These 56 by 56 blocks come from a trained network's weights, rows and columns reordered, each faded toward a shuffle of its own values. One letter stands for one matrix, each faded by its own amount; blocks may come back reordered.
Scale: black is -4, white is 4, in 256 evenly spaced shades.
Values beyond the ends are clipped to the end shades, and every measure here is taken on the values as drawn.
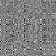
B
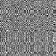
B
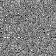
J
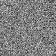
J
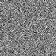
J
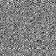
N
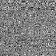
N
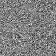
J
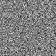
J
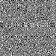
N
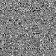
N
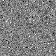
J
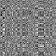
B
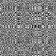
B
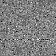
J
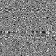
N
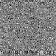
N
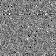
J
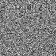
J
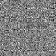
N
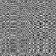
B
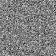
J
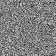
J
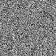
J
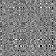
B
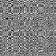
B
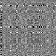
B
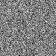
J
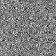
N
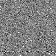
J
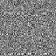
N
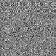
N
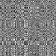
B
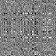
B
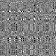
B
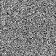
J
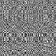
B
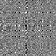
B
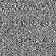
N
